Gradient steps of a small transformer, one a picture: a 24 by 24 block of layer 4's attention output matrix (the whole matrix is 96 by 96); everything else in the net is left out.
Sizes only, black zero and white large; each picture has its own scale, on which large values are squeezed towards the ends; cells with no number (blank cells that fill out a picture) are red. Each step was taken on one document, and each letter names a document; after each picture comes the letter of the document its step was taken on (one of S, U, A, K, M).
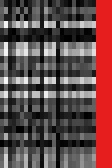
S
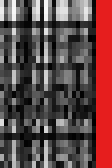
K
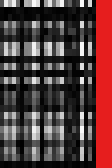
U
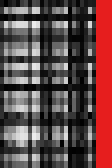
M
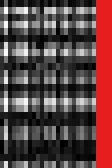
S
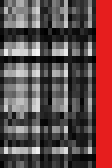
M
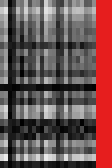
S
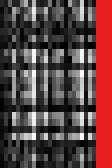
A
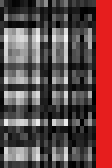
M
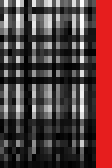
U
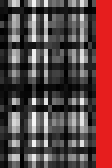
A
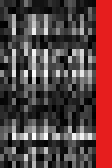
A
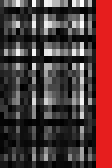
U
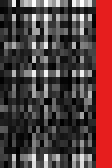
A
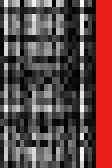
U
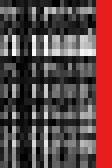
K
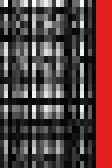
U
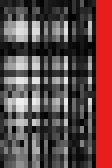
M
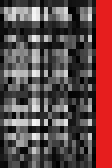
M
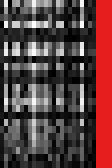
U
